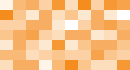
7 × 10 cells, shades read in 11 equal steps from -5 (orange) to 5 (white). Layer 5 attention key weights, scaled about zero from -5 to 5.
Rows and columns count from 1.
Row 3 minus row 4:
1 3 1 -3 1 7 3 -5 -5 1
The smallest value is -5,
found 3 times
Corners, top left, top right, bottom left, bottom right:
4 -3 2 -4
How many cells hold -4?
4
